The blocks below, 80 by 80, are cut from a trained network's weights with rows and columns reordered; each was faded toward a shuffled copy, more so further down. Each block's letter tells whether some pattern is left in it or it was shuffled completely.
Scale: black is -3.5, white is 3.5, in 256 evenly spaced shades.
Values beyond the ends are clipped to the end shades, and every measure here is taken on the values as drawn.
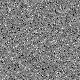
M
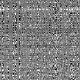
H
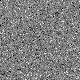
M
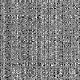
H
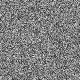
M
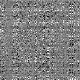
H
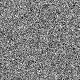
M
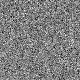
M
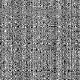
H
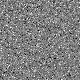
M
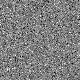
M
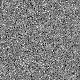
M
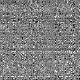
H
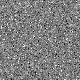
M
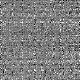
H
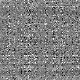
H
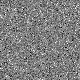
M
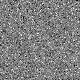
M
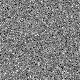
M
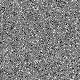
M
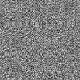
H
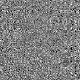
H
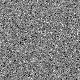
M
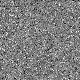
M
